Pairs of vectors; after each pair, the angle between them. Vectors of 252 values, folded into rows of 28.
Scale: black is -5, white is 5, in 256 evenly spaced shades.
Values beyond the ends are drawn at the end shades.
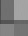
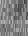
partly opposed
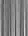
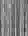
nearly opposite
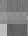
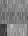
nearly opposite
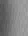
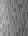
nearly opposite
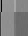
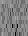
orthogonal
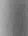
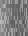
partly aligned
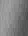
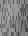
partly aligned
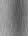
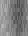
nearly parallel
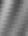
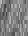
partly opposed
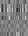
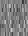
partly aligned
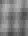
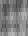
nearly opposite
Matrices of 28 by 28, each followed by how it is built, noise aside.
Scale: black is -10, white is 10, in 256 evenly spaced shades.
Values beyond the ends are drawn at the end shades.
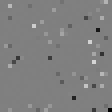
sparse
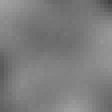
smooth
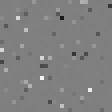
sparse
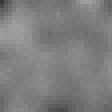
smooth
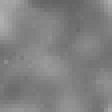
smooth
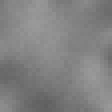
smooth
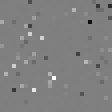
sparse
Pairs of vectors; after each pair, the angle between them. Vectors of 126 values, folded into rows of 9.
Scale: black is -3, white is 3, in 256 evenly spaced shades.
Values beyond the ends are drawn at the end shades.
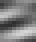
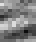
nearly opposite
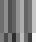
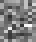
orthogonal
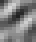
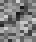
partly aligned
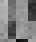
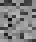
orthogonal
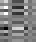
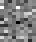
orthogonal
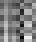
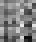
nearly opposite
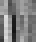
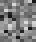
orthogonal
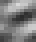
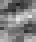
nearly opposite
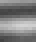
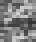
partly opposed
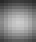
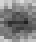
nearly opposite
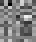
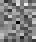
orthogonal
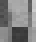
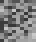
orthogonal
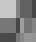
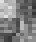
nearly parallel
